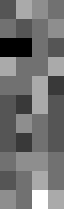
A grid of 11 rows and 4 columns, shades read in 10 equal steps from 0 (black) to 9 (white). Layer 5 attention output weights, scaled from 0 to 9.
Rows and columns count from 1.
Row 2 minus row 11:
-1 -1 -5 -1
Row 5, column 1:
4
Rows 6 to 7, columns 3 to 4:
6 3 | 4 3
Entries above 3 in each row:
3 3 1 4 3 1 2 1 4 3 4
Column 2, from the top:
6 3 0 4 4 2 5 2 5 4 4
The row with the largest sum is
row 11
